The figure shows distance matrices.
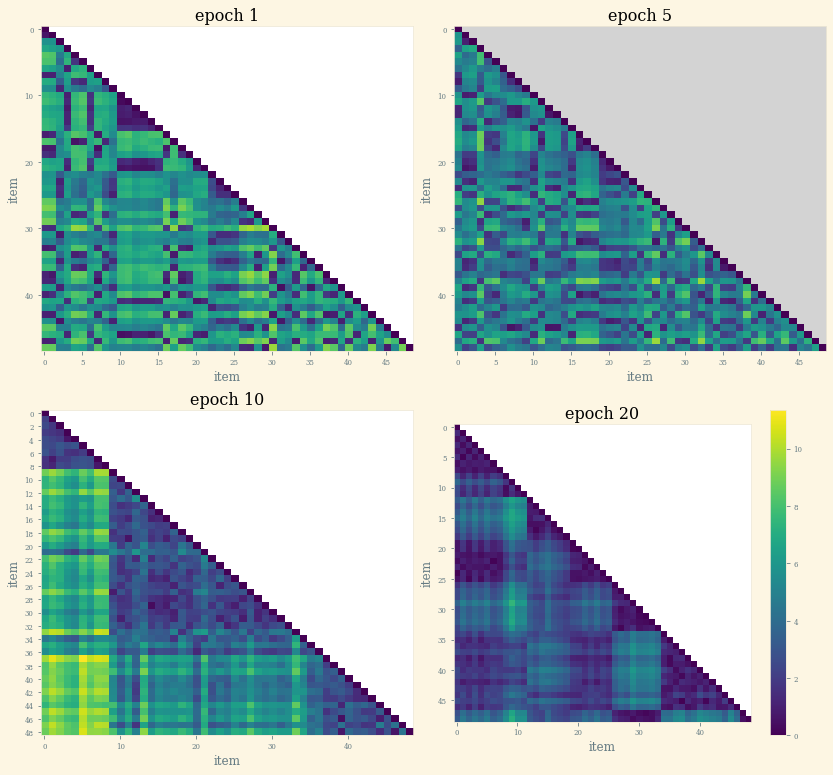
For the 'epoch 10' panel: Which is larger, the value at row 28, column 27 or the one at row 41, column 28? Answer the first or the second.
the second
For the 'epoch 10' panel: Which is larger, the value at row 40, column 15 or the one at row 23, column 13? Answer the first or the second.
the first
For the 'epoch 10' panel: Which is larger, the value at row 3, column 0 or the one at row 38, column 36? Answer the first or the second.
the second
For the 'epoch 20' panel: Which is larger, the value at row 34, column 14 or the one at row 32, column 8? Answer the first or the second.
the second
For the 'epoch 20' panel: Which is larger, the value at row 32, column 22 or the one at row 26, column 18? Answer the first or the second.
the first
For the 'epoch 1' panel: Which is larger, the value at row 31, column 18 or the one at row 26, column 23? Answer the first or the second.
the first
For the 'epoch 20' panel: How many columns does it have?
49
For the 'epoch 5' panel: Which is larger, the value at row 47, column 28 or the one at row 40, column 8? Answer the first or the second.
the first
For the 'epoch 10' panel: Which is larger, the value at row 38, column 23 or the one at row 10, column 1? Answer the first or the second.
the second
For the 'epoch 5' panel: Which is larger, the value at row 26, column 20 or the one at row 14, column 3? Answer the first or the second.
the second
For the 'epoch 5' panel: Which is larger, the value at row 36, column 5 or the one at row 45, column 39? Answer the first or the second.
the second
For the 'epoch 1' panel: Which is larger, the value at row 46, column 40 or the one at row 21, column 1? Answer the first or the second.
the first
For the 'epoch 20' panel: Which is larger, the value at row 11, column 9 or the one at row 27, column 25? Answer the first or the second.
the second
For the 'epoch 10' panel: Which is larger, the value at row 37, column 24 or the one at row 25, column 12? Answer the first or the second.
the first
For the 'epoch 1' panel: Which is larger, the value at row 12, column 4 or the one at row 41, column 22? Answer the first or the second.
the first
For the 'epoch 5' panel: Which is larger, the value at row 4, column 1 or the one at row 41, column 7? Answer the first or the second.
the second
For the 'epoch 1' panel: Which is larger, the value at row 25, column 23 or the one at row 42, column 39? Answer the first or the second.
the second
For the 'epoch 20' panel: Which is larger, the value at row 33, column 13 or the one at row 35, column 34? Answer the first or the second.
the first
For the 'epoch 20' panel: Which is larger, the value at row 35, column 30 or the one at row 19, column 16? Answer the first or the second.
the first
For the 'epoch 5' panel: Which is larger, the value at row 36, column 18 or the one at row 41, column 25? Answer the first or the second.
the first
